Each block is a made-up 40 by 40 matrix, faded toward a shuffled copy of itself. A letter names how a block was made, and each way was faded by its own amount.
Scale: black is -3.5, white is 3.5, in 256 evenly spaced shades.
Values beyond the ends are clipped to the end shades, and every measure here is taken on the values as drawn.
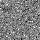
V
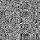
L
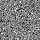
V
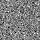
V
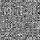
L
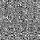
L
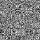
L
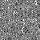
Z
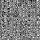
L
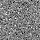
V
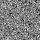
V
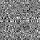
L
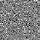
L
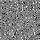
Z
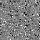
Z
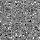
Z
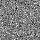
V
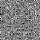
L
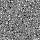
V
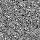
V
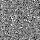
V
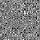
L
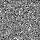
V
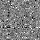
Z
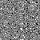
Z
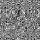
L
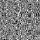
L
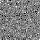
Z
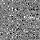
Z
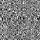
L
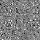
Z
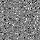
Z
